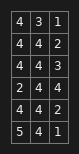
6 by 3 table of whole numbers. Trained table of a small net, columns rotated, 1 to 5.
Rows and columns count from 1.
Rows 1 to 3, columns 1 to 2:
4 3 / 4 4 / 4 4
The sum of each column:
23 23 13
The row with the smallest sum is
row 1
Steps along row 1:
down down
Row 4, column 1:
2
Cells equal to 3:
2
